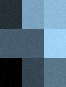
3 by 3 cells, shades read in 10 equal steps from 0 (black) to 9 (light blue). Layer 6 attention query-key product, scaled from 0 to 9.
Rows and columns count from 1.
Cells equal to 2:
1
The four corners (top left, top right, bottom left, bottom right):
2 8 0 5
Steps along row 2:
same up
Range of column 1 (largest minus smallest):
4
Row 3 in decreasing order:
5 3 0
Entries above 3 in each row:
2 3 1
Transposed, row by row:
2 4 0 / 7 4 3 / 8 9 5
